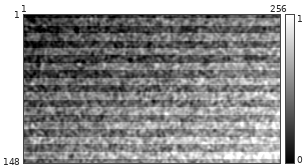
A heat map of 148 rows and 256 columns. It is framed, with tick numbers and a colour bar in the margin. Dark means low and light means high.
Stripes: horizontal, repeating 10 times. Histogram: bell-shaped. Average level on the scale: 50%. Ninth with the lowest average: top left. Slope: up to the bottom right.
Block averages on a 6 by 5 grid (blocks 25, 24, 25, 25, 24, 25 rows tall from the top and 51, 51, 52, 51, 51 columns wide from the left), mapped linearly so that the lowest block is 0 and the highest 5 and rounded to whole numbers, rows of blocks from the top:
0 1 1 2 2 | 0 1 1 2 2 | 1 1 2 3 3 | 2 2 3 3 4 | 2 2 3 3 4 | 2 3 4 4 5
